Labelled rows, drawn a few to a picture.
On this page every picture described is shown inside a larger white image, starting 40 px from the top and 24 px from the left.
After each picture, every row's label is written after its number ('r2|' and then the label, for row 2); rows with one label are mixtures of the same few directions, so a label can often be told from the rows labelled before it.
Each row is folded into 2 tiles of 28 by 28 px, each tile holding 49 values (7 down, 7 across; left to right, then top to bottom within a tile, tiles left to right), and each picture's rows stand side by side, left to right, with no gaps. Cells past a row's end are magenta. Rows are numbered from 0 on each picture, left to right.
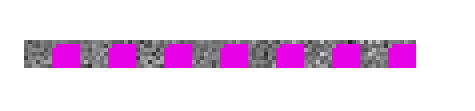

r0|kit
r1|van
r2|kit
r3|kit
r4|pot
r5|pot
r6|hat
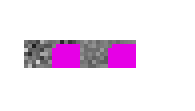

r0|pot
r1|kit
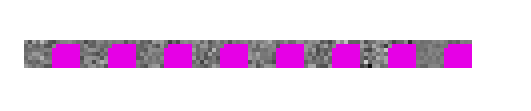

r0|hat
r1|kit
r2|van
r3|kit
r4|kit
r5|van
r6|van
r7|van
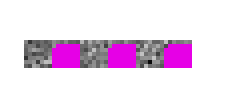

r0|kit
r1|hat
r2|pot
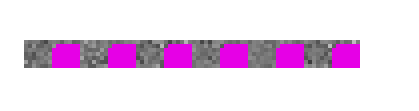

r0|kit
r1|kit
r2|van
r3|hat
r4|van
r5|van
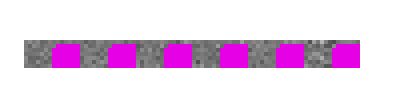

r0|kit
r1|kit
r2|van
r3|van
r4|pot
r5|hat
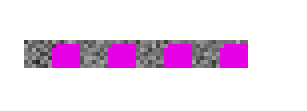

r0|pot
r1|kit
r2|hat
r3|kit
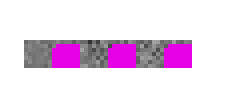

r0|van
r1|hat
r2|kit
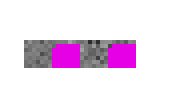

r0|pot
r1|hat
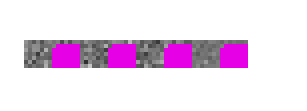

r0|kit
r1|van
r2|kit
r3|pot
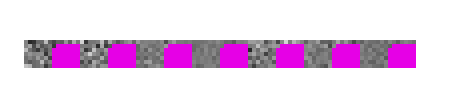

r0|hat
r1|hat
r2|pot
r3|van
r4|pot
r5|van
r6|pot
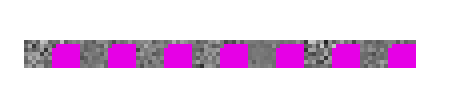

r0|kit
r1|van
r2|pot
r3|van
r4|van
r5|hat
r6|kit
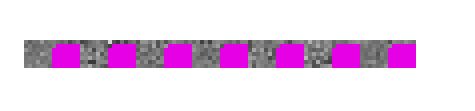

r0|pot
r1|pot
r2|hat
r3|hat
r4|van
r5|kit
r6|pot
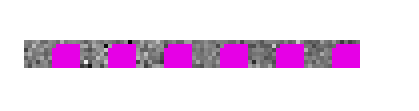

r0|pot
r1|van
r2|kit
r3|van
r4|van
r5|pot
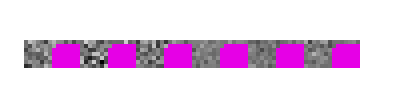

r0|hat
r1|kit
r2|hat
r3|pot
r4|hat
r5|hat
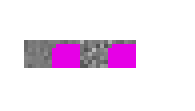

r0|van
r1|hat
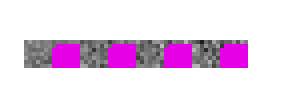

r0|kit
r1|hat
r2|van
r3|hat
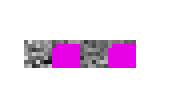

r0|kit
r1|kit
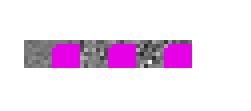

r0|kit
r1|van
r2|pot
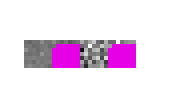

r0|pot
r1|pot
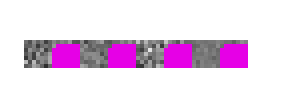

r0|kit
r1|hat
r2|hat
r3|van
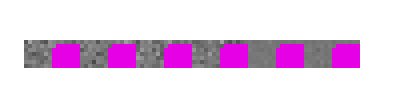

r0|hat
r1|pot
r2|van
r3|pot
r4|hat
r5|hat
